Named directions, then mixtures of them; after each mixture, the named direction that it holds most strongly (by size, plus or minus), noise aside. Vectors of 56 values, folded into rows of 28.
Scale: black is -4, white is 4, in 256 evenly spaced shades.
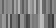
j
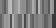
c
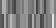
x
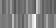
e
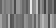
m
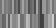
j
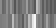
e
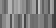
c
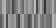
x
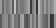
m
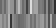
m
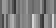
x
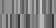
j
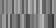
j
